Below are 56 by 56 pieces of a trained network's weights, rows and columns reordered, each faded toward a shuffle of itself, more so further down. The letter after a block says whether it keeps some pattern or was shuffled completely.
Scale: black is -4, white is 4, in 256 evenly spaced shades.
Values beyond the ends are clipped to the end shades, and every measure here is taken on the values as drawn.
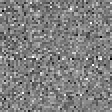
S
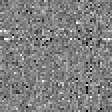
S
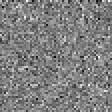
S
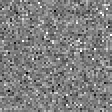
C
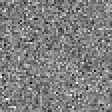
C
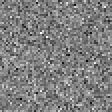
C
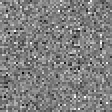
S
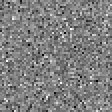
C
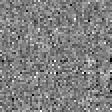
S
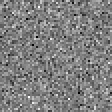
C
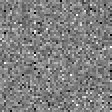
S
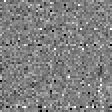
S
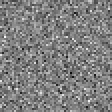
C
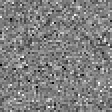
C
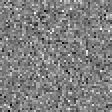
C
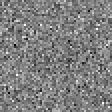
C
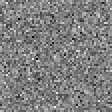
C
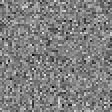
S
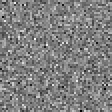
C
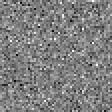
C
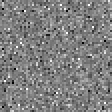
C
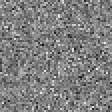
C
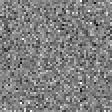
C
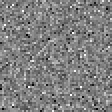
C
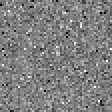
C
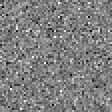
S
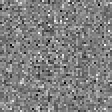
S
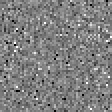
C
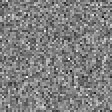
S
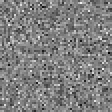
S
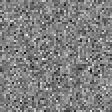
S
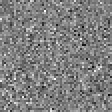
S
